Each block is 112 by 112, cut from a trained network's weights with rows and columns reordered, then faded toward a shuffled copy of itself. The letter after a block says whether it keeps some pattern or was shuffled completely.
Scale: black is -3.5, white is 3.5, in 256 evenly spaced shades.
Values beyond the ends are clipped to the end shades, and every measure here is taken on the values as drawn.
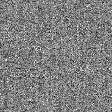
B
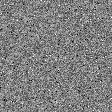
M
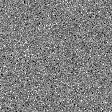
M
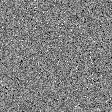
M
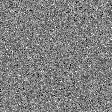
M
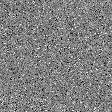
M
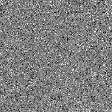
B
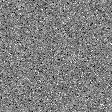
M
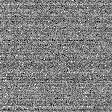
B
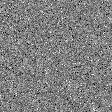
M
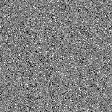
B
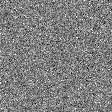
M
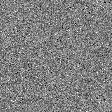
M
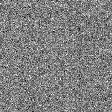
B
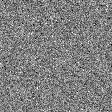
M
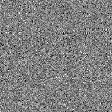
B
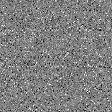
B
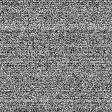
B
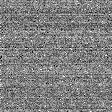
B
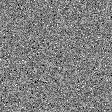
M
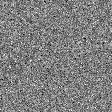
M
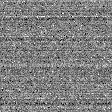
B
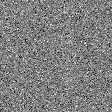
M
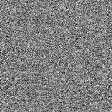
B
